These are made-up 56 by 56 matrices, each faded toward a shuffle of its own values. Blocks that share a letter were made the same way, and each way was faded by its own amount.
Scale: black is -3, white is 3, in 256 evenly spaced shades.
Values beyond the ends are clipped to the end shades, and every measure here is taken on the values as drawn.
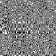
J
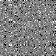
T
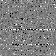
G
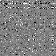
G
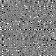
G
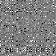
J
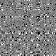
J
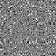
J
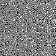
T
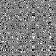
G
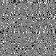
G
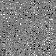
T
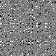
T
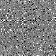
T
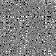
T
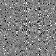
T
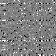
G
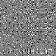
J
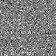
T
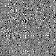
T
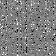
T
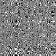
J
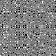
J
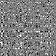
J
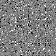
T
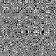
J
